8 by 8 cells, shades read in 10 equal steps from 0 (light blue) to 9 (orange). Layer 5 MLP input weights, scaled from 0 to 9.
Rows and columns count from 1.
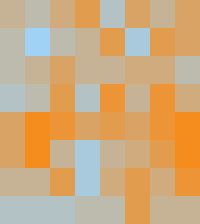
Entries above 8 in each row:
0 0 0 0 2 2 0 0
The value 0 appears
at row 2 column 2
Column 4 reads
7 4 4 2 6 1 1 3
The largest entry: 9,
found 4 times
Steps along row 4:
up up down up down up down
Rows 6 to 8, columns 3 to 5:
4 1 4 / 7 1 5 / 2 3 3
